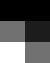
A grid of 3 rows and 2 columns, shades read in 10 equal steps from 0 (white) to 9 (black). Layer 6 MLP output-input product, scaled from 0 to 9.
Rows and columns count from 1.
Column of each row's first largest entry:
1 2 2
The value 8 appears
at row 2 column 2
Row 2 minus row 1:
-4 -1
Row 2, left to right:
5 8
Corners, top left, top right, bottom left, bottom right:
9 9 0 5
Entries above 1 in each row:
2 2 1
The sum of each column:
14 22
